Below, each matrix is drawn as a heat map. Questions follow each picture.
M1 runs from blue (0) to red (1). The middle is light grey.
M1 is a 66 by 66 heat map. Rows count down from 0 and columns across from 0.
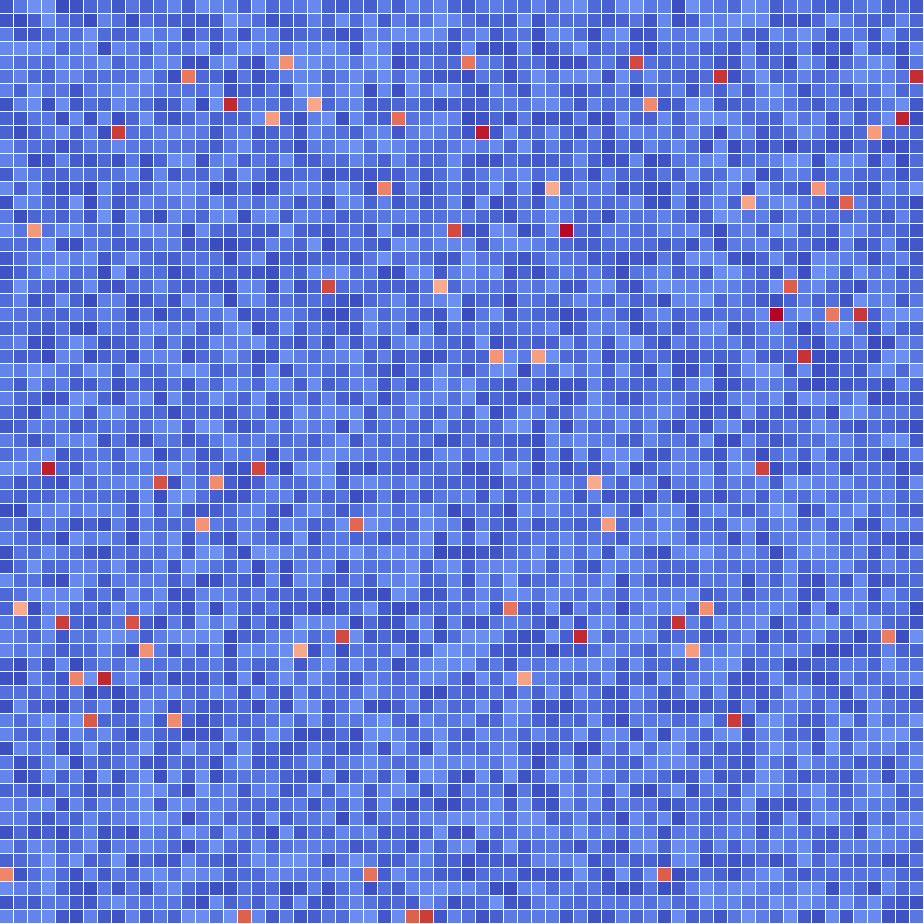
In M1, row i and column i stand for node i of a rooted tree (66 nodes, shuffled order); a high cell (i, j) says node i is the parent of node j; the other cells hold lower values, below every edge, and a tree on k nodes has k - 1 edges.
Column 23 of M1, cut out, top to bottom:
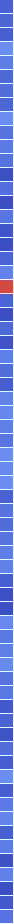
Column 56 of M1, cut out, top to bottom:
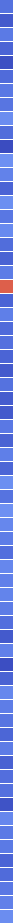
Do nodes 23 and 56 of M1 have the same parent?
yes
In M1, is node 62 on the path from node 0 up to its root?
yes
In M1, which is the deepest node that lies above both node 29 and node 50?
48
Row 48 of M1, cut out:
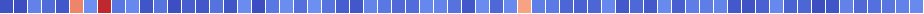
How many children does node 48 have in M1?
3
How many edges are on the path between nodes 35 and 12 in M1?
6
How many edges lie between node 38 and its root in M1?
4
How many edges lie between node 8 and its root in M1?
2
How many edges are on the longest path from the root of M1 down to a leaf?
4
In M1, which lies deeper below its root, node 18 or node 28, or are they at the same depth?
the same depth
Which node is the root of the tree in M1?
44
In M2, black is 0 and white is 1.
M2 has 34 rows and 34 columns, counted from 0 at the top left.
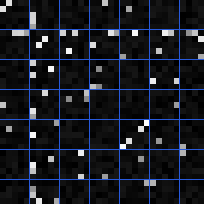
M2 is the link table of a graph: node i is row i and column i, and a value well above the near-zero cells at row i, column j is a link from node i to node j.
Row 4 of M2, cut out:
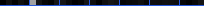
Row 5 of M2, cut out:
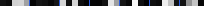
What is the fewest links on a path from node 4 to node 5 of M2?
1
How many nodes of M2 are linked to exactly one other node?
12
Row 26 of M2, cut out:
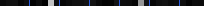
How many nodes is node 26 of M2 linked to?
2
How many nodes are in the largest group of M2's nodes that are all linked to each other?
2
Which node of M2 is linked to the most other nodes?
node 5
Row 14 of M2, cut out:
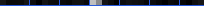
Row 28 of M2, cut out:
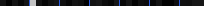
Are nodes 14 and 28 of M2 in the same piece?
no
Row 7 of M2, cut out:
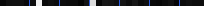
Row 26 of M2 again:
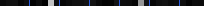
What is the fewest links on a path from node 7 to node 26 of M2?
6
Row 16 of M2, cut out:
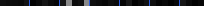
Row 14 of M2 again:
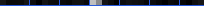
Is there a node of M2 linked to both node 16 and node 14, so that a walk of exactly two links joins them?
no
